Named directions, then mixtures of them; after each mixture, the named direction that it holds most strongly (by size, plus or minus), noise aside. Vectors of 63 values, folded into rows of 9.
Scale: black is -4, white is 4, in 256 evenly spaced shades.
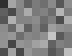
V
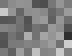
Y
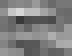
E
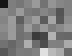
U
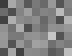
V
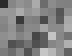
U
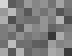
V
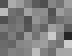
Y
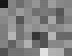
U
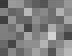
V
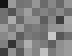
V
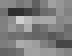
E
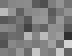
Y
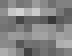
E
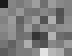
U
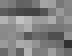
E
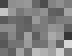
Y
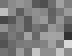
Y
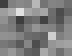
E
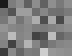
U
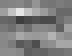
E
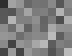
V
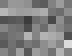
Y
